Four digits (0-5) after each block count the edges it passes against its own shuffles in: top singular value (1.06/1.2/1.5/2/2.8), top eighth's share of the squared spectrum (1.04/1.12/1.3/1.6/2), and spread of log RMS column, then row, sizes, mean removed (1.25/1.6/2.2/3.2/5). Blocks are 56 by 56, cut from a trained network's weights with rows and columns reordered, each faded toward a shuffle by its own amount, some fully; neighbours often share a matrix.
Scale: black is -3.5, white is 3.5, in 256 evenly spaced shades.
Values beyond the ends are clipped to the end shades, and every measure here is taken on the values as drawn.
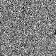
1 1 0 0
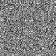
3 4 1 2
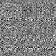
3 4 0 3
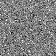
0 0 0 0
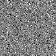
2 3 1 1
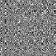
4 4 3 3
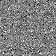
0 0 0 0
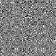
3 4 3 2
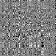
3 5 3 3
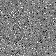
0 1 0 0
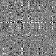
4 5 3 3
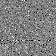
2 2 0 1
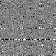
3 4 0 2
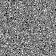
0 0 0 0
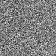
2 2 0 0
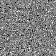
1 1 0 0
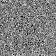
1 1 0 0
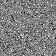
0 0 0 0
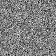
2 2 0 0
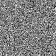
1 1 0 0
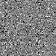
2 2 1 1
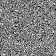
1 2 0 0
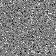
1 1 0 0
